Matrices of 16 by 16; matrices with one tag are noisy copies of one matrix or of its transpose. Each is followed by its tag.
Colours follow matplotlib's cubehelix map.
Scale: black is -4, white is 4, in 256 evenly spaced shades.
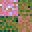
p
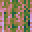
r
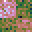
p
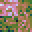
p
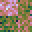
p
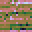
r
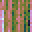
r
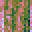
r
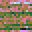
r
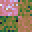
p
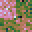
p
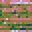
r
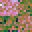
p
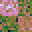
p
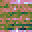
r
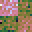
p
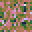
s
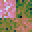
p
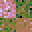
p
